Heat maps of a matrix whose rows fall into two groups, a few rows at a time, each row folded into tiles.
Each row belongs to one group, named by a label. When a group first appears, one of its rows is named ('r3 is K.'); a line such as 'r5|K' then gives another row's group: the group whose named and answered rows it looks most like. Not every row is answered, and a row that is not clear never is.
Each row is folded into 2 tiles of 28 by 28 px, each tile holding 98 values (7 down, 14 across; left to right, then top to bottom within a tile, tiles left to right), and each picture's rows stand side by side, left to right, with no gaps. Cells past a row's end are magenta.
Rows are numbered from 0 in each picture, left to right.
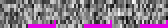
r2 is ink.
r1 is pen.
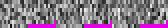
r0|pen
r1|pen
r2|ink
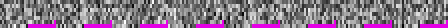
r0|pen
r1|pen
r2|ink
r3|ink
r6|pen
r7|pen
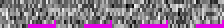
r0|ink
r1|ink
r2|ink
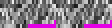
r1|ink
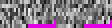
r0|pen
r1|ink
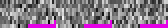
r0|ink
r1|ink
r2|pen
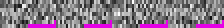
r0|ink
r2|ink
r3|ink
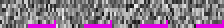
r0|pen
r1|ink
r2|ink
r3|pen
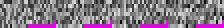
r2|ink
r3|ink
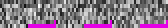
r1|pen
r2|pen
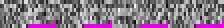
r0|pen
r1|pen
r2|ink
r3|pen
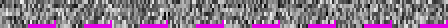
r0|ink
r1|ink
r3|pen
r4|ink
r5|ink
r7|pen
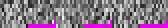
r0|pen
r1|ink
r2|pen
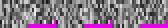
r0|pen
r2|pen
